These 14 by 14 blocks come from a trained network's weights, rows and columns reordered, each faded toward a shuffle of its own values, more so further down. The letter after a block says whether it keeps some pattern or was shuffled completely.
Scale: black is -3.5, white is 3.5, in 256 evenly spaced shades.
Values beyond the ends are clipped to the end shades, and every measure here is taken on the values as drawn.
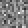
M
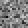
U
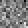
U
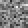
M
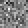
M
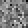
M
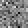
M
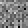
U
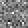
U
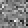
U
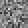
M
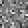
U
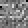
U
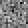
M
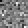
M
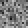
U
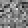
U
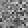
M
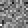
M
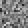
M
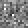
M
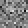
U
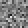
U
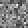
M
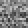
U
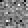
M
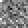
M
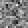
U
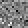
M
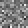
M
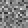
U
